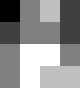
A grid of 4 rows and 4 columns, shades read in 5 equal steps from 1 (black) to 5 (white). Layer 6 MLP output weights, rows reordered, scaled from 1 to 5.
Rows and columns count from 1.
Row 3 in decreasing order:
5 5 3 3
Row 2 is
2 3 3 2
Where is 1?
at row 1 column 1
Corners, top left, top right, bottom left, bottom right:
1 2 3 4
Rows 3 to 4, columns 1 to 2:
3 5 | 3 5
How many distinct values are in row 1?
4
